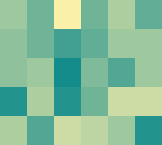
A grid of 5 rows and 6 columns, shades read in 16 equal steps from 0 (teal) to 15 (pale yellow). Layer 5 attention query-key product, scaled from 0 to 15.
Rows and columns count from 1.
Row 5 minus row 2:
2 -2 9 6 0 -8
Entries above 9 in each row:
2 0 0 3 3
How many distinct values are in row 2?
5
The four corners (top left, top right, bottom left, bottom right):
9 5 10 1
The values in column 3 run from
0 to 15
